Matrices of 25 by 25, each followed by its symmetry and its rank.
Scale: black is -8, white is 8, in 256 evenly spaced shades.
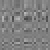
neither, rank two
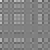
symmetric, rank one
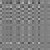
neither, rank one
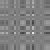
symmetric, rank one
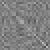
symmetric, rank five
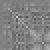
symmetric, rank five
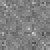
symmetric, rank five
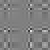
symmetric, rank one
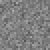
neither, full rank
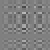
neither, rank one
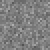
neither, full rank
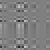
neither, rank one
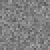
neither, full rank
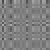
neither, rank one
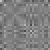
symmetric, rank two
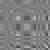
symmetric, rank two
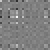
symmetric, rank two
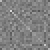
symmetric, rank five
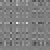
neither, rank two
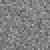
neither, full rank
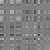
symmetric, rank two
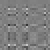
neither, rank two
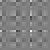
symmetric, rank one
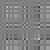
symmetric, rank one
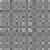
symmetric, rank two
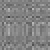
neither, rank two
